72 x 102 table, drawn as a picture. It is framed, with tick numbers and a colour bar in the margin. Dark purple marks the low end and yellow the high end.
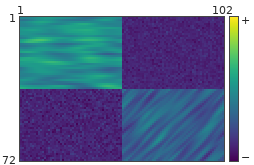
It is made of 2 by 2 panels. Panel 1,1: middling, streaked across. Panel 1,2: very low, fine-grained, faint in contrast. Panel 2,1: very low, fine-grained, faint in contrast. Panel 2,2: low, slanting up to the right.
